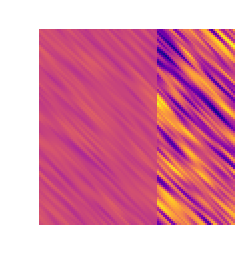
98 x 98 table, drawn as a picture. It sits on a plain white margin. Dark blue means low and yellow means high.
Histogram: heavy tails on both sides. Grain: diagonal, down to the right. Slope: none. Seam: vertical, 60% of the way across, the left part calmer. Mirror symmetry: none. Ninth with the highest average: bottom right.
